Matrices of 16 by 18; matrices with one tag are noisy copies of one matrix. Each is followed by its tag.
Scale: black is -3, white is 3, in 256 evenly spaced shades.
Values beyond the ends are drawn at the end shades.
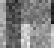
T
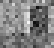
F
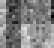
T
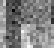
T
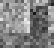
F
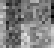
T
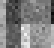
T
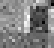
F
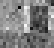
F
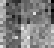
T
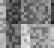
T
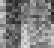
T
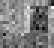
F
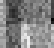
T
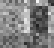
F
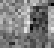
F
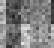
T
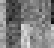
T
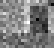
F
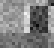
F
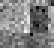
F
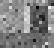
F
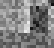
F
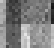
T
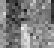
T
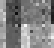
T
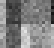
T
